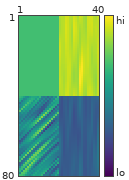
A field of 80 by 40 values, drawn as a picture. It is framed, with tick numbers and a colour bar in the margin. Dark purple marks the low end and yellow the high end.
The table splits into 2 rows of 2 panels. Panel 1,1: high, flat. Panel 1,2: very high, streaked downward, faint in contrast. Panel 2,1: middling, slanting up to the right, strong in contrast. Panel 2,2: low, streaked downward, faint in contrast.
